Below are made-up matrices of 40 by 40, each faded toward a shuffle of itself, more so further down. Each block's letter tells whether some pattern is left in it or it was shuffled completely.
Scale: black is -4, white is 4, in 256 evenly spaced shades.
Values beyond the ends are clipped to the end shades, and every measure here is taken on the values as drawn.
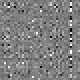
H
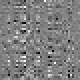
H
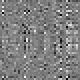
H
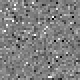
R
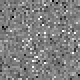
R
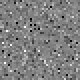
R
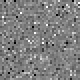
R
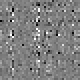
H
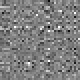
H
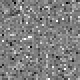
R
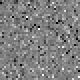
R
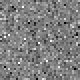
R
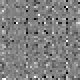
H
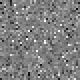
R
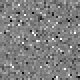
R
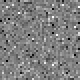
R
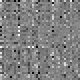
H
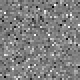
R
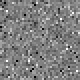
R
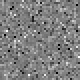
R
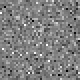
R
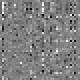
H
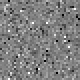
R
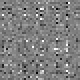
H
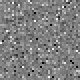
R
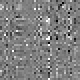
H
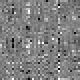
H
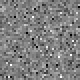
R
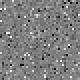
R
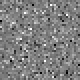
R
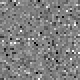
R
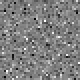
R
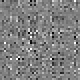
H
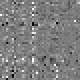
H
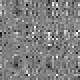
H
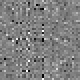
H
